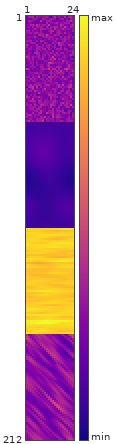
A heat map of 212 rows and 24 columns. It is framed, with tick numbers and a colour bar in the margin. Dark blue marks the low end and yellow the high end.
It is made of 4 by 1 panels. Panel 1,1: low, fine-grained. Panel 2,1: very low, smooth, faint in contrast. Panel 3,1: very high, streaked across, faint in contrast. Panel 4,1: low, slanting down to the right.
